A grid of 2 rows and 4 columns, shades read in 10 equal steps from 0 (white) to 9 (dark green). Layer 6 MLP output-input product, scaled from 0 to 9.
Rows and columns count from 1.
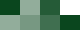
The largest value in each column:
9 5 8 9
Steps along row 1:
down up down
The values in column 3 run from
7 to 8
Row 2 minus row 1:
-5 1 -1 9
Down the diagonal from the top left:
9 5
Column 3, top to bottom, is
8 7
